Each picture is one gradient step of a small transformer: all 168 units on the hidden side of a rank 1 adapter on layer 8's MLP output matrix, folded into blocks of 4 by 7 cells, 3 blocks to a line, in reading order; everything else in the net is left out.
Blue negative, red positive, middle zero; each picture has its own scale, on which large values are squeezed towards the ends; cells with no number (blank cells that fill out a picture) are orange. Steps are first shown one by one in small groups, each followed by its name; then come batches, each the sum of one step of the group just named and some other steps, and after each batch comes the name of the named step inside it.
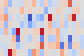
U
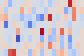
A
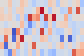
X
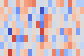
A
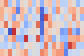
U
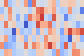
X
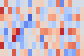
A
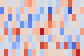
U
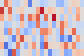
X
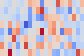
U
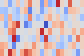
A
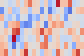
A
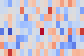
A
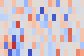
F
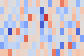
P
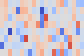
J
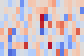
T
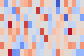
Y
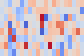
T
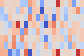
F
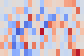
F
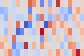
F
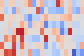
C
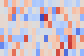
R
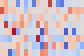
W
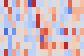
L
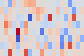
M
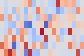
C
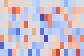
R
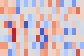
W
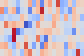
W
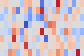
R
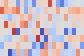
W
